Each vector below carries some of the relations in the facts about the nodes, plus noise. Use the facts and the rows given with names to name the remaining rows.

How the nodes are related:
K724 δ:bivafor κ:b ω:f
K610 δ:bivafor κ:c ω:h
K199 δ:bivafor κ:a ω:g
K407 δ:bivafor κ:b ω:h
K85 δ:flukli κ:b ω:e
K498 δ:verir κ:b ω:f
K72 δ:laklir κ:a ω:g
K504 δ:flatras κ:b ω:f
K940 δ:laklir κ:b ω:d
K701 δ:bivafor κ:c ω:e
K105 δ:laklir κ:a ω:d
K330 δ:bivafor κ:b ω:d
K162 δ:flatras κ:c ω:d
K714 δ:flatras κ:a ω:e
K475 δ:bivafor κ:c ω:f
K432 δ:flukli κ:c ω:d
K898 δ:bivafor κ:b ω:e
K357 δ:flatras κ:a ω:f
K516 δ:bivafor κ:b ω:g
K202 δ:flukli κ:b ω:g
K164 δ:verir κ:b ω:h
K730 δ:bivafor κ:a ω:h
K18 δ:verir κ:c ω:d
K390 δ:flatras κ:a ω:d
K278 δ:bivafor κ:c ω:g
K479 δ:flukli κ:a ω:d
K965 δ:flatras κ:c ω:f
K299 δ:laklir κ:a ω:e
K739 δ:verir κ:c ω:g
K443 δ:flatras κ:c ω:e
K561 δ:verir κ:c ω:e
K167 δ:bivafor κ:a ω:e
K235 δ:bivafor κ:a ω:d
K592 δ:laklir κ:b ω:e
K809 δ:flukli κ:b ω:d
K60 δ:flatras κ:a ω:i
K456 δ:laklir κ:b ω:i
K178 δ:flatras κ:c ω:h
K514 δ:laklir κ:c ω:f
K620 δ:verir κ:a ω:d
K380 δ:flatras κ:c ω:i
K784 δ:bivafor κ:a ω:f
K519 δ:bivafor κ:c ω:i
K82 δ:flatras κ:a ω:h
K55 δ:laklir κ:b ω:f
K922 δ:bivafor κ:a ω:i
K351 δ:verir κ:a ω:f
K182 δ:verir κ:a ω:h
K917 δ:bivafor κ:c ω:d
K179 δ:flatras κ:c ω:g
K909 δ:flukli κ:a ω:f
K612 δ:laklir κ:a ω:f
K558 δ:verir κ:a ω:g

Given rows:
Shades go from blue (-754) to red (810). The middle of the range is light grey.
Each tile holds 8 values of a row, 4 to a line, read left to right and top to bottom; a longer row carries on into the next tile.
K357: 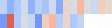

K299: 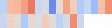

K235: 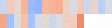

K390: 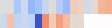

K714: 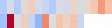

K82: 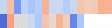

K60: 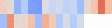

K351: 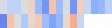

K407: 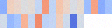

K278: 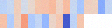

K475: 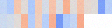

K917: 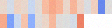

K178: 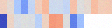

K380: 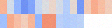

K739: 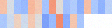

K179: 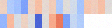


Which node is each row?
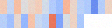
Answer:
K514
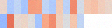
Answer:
K443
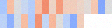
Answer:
K610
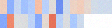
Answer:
K965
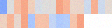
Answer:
K167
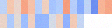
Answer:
K72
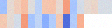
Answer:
K199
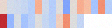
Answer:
K809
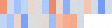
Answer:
K18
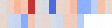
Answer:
K592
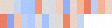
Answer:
K432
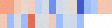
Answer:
K456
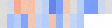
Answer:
K55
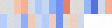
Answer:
K612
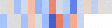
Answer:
K558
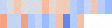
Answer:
K516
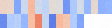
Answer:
K164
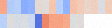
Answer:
K162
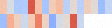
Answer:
K561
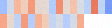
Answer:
K898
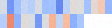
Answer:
K504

